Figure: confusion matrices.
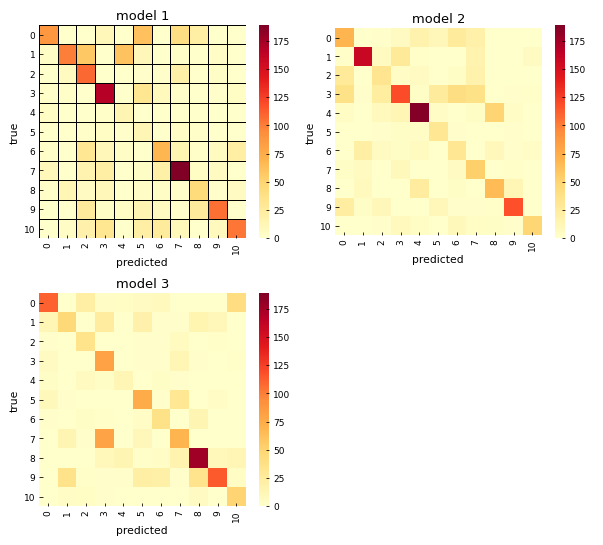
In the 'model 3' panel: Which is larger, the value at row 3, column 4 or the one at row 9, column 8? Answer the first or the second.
the second
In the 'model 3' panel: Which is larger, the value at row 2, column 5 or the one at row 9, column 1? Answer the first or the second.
the second
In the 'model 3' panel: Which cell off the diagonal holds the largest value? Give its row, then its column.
7, 3
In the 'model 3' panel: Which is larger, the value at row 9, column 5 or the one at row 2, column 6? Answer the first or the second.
the first
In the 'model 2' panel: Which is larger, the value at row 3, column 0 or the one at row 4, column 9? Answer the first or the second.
the first
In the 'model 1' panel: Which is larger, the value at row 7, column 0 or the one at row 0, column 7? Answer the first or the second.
the second
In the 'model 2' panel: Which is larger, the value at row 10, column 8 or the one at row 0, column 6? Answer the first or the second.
the second
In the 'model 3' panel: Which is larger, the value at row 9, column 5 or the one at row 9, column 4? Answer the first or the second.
the first
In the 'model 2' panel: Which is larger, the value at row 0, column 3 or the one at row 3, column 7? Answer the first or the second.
the second
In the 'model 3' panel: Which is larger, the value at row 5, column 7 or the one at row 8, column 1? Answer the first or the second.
the first
